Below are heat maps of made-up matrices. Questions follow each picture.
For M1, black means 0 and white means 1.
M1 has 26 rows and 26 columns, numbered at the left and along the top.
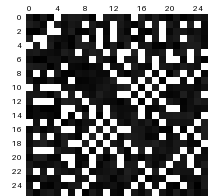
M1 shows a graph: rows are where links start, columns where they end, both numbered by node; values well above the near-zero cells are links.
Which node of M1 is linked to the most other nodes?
node 19
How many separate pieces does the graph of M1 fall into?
2
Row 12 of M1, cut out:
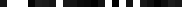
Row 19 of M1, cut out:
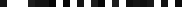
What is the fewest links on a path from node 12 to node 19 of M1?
1
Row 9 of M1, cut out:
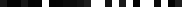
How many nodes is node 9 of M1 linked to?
8
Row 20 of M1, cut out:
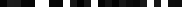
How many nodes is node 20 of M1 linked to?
6
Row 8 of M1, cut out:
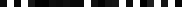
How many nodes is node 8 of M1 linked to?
7
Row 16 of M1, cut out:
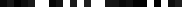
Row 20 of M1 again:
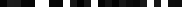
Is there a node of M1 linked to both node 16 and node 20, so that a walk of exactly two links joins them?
yes
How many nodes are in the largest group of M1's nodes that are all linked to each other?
6
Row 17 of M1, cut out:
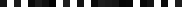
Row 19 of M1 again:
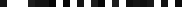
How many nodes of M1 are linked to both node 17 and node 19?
7
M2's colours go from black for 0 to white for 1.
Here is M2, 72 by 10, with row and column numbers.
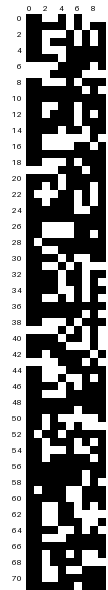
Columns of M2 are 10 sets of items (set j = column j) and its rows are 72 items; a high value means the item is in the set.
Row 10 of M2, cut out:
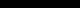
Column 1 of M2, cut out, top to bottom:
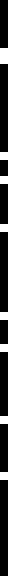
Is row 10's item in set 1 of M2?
no
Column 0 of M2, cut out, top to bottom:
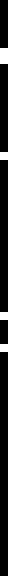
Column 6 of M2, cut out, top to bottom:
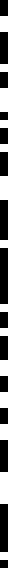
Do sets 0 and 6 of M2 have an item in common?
no
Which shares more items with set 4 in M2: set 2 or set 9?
set 2
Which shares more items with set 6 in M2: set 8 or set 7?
set 8
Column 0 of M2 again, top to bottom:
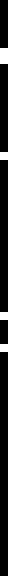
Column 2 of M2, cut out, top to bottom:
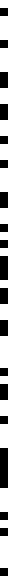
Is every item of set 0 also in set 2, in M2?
yes
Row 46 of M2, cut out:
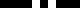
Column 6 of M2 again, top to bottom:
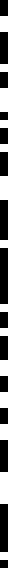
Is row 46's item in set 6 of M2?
yes
